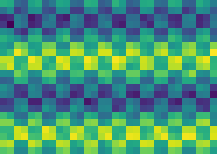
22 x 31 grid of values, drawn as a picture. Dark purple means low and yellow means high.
Overall the values sit about 50% of the way up the scale. Horizontal stripes repeat 2 times down the table. No row or column stands out. There is no seam.
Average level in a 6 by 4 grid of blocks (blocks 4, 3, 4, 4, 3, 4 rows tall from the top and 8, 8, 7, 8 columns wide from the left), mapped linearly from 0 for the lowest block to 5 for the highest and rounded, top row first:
0 0 0 0 | 2 2 2 2 | 5 5 5 5 | 0 0 0 0 | 2 2 2 2 | 5 5 5 5
